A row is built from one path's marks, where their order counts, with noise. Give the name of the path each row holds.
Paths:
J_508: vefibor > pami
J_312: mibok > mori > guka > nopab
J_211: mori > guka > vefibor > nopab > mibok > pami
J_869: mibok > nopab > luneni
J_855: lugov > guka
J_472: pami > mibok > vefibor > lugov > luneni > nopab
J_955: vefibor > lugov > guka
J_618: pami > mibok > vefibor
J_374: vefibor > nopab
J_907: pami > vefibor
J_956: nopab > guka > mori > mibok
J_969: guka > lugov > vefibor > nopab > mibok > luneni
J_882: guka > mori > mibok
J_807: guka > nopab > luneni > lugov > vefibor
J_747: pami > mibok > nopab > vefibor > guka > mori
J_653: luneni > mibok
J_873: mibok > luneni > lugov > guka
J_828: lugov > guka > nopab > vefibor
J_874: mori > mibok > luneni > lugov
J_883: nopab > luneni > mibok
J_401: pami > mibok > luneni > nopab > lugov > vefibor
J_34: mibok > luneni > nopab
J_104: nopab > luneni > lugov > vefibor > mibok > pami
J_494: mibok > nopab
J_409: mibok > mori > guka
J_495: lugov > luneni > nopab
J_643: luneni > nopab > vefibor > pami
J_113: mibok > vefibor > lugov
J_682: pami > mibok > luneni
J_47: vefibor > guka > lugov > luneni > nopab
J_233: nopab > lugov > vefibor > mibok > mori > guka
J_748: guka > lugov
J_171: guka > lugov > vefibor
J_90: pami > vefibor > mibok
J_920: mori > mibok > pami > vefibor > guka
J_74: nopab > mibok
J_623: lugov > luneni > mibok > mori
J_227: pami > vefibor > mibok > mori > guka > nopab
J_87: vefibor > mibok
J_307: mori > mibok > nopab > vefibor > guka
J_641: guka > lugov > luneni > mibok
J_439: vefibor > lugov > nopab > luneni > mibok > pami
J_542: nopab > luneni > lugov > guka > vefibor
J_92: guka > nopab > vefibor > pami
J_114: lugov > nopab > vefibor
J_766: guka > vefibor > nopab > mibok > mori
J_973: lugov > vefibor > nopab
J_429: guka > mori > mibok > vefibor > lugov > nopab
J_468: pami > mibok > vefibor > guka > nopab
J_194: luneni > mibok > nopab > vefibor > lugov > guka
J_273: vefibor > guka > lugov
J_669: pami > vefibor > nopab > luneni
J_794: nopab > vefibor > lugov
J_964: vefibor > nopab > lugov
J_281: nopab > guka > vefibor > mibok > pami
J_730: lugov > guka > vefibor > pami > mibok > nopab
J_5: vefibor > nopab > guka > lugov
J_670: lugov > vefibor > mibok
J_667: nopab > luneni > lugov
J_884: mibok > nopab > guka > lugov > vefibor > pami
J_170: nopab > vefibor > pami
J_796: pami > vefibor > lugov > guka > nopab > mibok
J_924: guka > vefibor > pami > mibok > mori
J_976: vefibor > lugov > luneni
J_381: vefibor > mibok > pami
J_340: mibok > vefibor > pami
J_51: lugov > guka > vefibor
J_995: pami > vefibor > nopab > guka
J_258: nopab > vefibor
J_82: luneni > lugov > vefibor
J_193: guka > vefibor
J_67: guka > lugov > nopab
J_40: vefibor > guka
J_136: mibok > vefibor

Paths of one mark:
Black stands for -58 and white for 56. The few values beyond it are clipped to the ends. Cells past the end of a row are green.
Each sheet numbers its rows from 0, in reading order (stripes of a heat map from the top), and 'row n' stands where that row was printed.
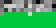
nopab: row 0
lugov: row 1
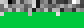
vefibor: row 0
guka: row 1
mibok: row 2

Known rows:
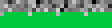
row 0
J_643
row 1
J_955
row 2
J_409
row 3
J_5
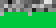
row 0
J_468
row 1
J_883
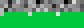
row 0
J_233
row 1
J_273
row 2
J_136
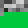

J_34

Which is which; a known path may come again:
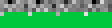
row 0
J_401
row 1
J_273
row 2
J_643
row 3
J_136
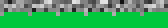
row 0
J_47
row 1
J_869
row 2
J_682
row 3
J_623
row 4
J_468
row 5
J_495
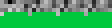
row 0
J_794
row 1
J_312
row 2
J_233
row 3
J_747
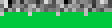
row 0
J_40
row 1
J_381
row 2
J_542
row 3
J_924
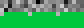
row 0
J_409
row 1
J_807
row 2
J_92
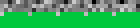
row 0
J_281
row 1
J_969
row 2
J_796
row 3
J_828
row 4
J_964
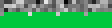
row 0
J_34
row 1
J_90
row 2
J_907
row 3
J_472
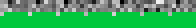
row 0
J_508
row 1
J_618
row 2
J_955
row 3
J_730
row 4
J_51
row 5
J_653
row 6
J_995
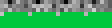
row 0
J_884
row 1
J_973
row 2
J_429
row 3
J_170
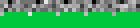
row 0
J_307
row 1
J_87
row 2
J_114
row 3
J_194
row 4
J_667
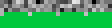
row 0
J_766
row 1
J_82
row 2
J_883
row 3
J_5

